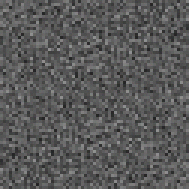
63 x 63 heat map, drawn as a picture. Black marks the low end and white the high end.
No regular stripes run through it. The grain is fine, like static. No row or column stands out. A half turn leaves it unchanged. The histogram is bell-shaped. There is no seam.
